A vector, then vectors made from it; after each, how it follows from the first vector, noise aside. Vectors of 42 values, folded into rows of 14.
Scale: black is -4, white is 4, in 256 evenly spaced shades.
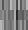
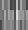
negated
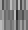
copied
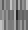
copied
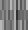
copied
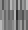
copied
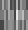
negated
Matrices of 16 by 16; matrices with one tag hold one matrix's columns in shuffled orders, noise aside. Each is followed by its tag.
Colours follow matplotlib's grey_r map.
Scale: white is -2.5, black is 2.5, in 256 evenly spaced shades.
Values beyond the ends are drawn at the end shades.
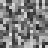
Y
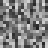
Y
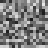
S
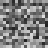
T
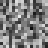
Y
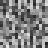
Y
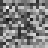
T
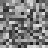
S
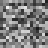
T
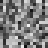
Y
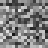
T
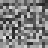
T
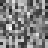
Y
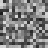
S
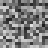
T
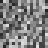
Y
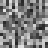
Y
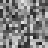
Y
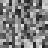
Y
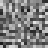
S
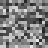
T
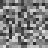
T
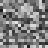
S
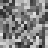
Y
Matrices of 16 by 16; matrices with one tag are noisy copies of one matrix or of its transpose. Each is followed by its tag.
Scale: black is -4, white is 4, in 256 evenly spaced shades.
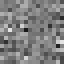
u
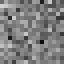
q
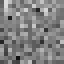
q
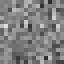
u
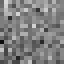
q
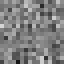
u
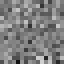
u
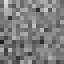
q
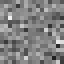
u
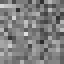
q
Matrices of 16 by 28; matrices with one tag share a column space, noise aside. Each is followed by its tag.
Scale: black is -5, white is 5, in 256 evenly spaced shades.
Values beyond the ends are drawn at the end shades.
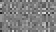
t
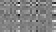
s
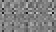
t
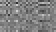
s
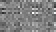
t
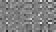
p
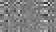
s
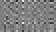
p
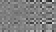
p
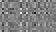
t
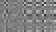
s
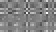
t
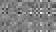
t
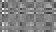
t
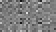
p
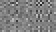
s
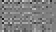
p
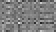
p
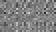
t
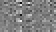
s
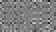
p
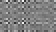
p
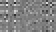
s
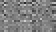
s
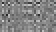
s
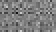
t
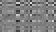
s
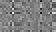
t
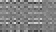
p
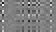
s
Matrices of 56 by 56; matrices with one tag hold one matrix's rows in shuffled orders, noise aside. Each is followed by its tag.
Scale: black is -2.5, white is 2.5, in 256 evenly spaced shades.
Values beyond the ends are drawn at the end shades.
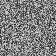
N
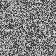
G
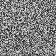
N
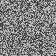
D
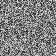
N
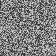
D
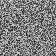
N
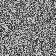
N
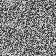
G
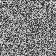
G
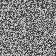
G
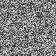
D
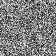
G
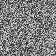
D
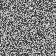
D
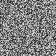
D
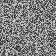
N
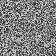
N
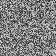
D
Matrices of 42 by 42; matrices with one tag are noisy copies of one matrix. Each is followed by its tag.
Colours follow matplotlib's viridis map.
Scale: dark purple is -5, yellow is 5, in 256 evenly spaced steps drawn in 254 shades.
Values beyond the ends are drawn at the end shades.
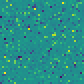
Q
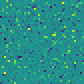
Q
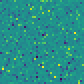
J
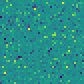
Q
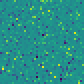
J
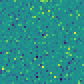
J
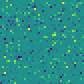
Q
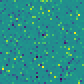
J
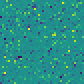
Q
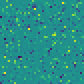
Q
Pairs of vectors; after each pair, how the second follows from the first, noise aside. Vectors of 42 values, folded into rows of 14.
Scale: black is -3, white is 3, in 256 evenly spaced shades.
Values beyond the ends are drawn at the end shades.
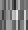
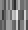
copied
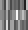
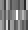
copied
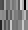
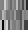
reversed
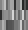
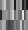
copied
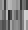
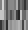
reversed
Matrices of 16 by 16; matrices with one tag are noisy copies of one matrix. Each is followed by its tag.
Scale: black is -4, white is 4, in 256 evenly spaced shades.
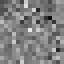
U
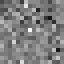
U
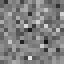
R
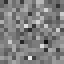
R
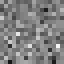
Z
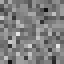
Z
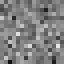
Z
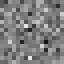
R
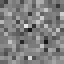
R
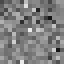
U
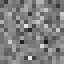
R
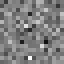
R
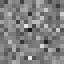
R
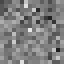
U
